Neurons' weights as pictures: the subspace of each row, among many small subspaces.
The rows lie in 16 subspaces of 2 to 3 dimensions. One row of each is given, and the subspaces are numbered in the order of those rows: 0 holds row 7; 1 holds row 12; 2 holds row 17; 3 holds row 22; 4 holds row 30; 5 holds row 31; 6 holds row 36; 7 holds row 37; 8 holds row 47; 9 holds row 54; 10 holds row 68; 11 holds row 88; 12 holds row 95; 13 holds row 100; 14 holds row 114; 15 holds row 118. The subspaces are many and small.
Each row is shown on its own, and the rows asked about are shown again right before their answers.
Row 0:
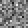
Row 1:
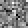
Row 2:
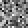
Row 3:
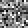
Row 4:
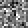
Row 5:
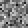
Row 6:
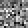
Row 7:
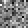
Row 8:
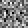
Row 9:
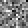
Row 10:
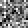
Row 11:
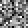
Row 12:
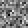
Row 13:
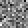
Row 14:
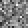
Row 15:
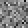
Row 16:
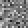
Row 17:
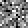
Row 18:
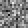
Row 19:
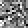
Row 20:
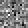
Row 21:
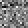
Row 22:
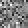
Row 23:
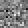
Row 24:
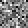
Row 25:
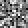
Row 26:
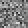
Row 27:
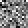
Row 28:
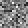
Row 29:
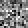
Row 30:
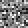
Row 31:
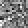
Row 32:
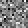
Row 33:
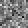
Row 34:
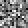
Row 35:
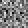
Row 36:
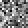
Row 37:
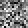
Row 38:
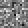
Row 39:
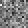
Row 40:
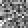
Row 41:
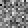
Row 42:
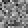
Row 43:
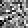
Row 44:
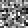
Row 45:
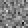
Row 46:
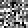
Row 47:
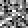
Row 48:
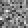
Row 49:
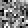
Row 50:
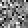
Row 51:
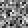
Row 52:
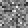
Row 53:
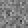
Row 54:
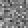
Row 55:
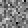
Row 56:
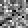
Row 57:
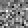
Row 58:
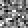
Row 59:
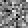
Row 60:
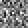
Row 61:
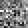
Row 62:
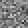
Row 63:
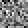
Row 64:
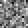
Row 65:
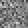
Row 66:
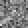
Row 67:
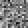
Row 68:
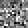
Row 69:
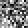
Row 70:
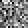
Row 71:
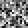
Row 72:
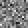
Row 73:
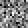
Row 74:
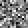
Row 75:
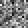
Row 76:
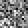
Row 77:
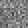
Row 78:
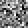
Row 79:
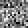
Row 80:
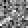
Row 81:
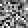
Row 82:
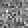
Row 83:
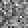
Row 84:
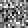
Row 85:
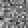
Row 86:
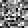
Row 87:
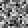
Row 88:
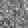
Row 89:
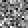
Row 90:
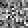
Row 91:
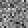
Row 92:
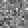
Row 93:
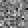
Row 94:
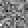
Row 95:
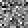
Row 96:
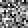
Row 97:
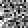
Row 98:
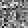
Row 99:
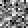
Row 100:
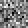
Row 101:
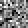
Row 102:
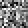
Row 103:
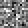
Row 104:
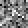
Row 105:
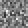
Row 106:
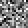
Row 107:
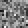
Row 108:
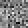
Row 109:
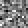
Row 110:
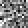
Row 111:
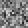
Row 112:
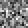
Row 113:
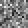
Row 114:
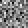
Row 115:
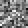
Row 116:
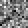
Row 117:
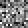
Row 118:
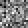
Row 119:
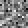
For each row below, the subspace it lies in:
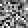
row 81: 7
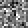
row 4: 12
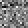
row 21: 12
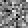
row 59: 2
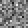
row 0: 14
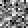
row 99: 0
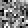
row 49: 0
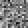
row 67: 9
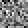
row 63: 1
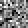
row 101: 13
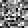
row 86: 11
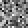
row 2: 6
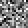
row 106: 7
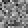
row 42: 1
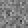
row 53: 1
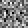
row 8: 14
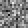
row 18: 3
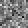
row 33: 8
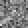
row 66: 15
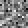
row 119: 4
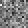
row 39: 0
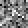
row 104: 8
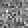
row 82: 13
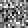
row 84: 13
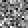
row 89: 11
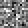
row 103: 2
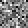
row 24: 2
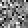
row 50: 3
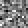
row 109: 13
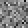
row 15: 4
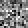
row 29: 10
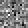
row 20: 3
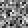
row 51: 1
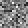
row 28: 12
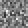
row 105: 14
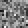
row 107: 0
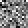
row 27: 2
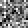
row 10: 15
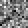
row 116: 15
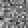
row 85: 9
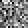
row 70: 6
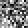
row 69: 11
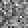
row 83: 6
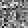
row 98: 12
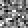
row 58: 13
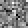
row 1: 12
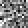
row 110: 5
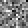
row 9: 2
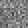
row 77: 5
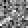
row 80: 15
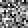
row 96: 4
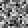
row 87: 1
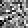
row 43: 5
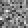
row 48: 9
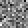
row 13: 7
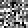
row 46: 3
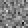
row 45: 4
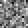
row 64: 0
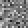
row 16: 9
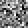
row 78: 12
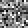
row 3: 4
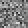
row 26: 3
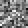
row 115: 15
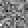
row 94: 7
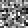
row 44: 4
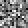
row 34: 10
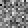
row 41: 0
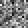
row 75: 0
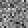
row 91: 7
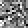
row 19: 5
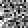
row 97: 5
